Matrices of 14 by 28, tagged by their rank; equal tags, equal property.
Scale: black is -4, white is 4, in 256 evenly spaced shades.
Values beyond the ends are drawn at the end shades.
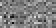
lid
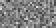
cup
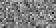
cup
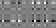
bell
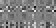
lid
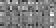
lid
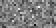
cup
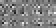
lid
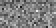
cup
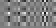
bell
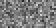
cup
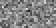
cup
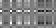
bell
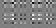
bell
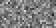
cup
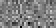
lid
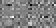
lid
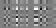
bell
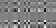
bell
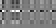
bell
